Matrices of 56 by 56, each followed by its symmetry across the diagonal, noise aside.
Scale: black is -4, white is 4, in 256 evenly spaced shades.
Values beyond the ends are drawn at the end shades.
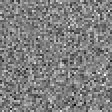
antisymmetric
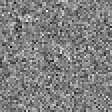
antisymmetric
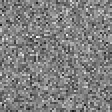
neither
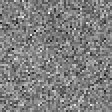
antisymmetric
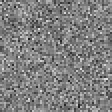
antisymmetric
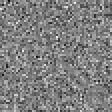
antisymmetric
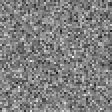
antisymmetric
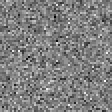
neither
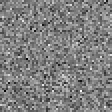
neither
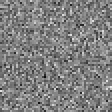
neither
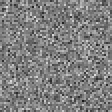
neither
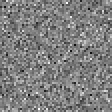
neither
